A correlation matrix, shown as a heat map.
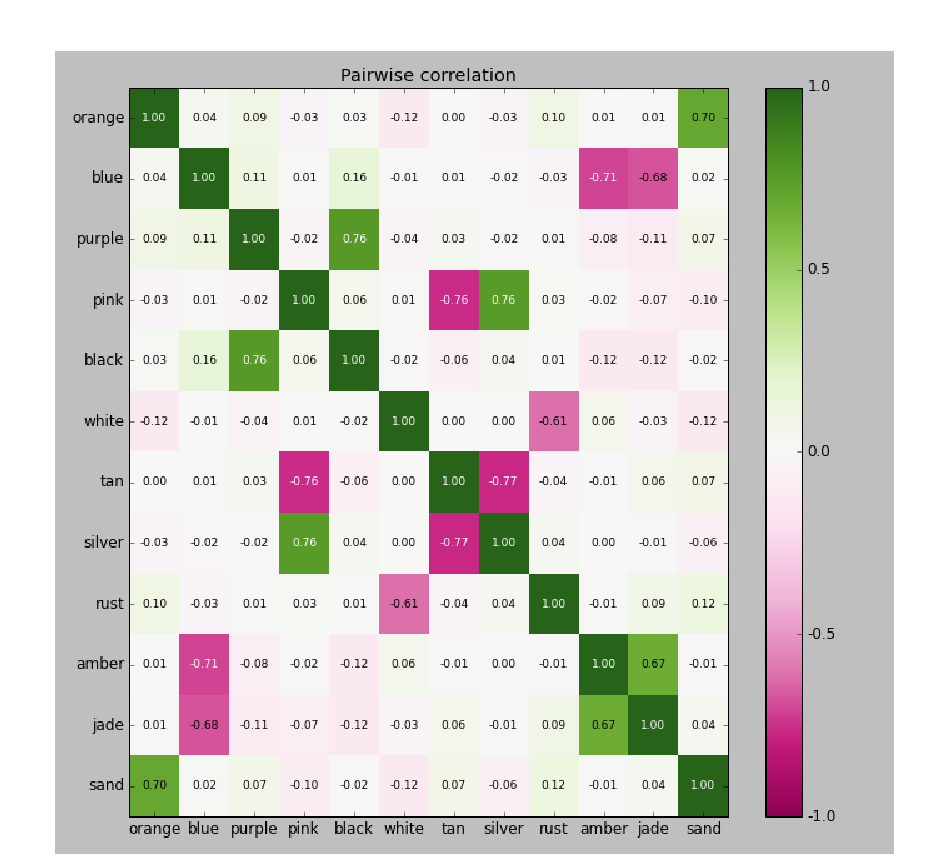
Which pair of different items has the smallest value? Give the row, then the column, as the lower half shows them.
silver, tan
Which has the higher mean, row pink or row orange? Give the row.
orange
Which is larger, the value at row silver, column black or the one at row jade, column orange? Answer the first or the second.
the first
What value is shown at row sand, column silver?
-0.06
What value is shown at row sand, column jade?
0.04
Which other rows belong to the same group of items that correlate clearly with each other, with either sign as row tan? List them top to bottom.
pink, silver
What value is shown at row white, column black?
-0.02
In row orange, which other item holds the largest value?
sand
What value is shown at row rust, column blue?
-0.03
